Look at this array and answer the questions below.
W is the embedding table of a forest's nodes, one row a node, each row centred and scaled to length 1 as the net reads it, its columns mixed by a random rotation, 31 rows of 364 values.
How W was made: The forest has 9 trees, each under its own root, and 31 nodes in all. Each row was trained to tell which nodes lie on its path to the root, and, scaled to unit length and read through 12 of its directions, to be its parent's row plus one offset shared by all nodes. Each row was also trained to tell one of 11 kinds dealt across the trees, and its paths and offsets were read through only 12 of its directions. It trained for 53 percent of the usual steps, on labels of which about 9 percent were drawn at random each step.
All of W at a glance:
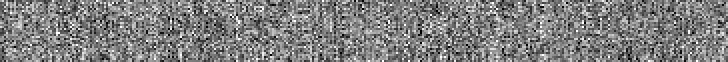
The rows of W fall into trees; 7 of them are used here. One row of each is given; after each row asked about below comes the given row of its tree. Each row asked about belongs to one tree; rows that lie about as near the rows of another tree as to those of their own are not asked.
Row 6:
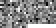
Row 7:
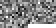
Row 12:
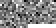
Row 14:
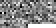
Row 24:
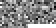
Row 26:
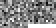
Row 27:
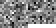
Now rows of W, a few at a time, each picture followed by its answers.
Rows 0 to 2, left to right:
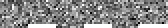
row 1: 24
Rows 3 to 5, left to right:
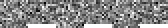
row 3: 24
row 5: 24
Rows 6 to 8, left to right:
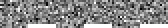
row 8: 14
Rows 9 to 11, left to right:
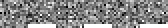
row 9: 27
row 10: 14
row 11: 7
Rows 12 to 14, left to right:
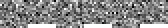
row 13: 7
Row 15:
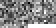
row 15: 7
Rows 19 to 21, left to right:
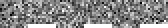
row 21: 24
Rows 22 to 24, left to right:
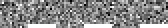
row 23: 14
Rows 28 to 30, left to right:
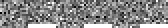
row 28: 27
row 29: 27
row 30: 26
